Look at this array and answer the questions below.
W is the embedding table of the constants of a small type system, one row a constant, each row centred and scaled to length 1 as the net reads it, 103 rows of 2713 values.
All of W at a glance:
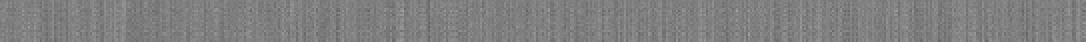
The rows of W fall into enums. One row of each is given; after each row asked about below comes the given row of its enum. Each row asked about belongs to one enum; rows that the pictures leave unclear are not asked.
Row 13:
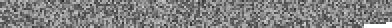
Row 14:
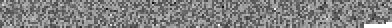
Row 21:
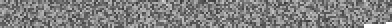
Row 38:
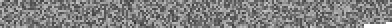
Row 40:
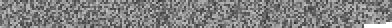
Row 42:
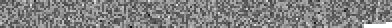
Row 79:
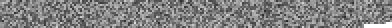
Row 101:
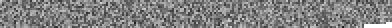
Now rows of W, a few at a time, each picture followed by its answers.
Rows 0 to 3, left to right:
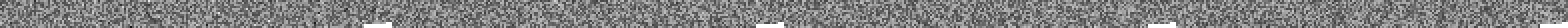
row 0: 42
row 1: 21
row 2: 38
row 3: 40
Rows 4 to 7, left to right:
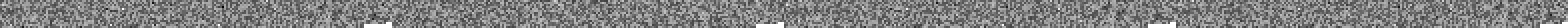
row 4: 14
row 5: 21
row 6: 14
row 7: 14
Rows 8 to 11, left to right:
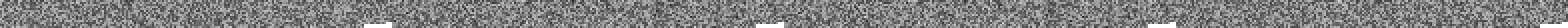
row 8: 38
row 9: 79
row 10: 79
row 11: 21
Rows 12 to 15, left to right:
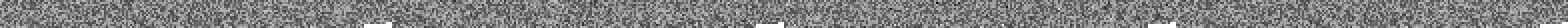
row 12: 38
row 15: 38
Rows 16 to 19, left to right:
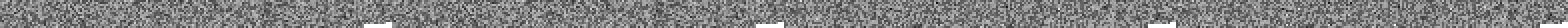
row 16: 79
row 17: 79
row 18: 14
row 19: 14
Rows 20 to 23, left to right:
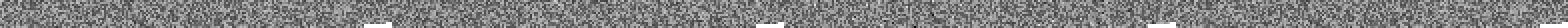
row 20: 38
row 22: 42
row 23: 38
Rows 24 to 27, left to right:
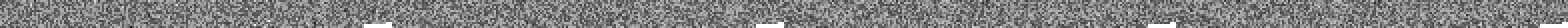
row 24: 42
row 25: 38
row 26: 13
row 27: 13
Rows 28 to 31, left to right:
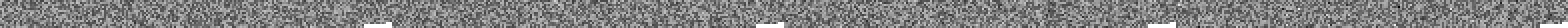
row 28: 38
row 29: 21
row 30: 79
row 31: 14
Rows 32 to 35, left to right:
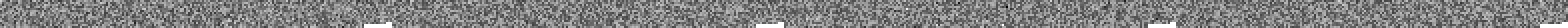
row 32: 101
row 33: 38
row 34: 14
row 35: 21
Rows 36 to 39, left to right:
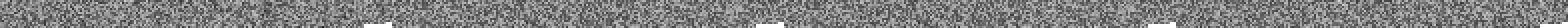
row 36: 79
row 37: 38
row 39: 21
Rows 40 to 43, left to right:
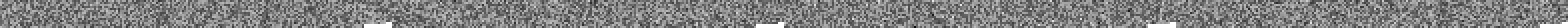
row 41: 13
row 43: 79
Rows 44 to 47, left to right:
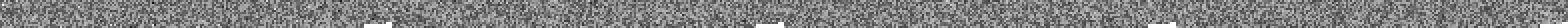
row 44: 14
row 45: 13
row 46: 21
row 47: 40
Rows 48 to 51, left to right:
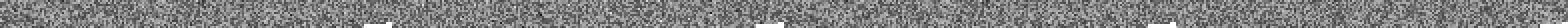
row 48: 13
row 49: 42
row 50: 13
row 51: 40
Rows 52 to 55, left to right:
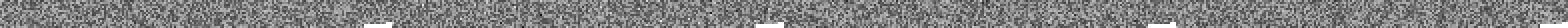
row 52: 38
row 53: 42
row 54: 13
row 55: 40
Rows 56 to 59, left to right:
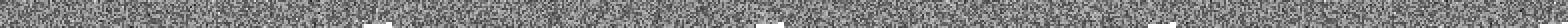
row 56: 42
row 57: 40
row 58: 21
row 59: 42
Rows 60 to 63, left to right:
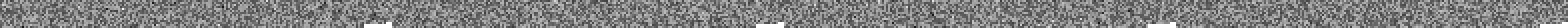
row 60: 14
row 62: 42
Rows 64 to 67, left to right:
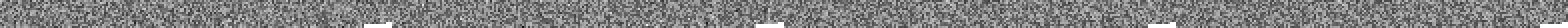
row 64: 101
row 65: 42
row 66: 21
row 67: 21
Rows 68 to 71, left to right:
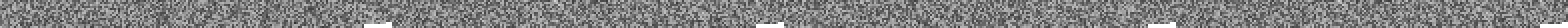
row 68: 40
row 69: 21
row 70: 38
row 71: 21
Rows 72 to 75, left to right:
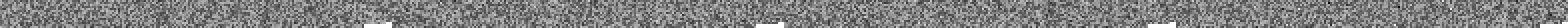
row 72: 40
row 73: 13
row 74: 79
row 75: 14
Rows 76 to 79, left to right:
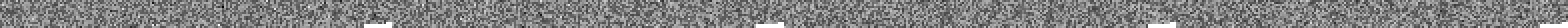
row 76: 14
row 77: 42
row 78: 40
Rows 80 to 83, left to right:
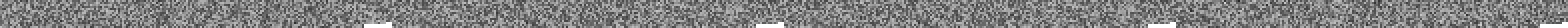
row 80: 40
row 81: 38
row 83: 13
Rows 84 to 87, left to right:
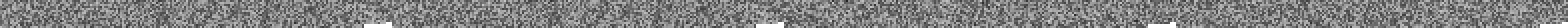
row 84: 40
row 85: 40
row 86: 13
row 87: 38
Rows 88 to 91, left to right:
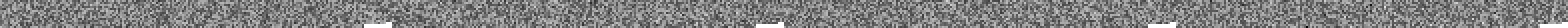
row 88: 40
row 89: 13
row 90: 21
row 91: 42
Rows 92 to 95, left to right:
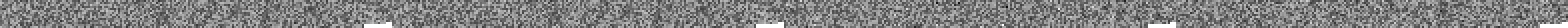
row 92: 40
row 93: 40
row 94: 14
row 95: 79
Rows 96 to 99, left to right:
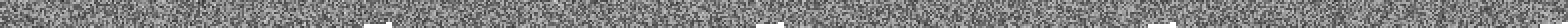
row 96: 13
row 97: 21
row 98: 38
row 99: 40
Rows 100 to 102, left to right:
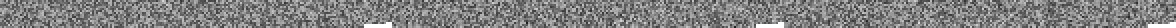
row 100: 21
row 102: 79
